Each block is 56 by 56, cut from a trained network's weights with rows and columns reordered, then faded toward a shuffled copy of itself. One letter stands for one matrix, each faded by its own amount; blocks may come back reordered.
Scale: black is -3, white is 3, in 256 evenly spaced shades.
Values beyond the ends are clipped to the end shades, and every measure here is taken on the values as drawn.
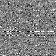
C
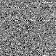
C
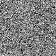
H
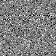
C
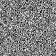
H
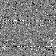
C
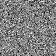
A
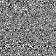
C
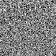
H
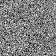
A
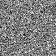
A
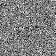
A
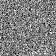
A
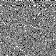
C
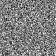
H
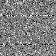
C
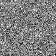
H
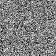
A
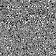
C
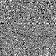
C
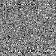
C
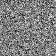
A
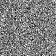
H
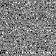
C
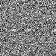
H
